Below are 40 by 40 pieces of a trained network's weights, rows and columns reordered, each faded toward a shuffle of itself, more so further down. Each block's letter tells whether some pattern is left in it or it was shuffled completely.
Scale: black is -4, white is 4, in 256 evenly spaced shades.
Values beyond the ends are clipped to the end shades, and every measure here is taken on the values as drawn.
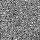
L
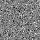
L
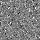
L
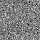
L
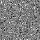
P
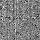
P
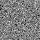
L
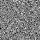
P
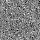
L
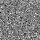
L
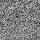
L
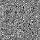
P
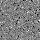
L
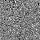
P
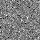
L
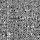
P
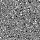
L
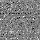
P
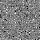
P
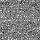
P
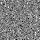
L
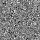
P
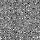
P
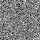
L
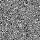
L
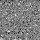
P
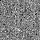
P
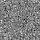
P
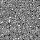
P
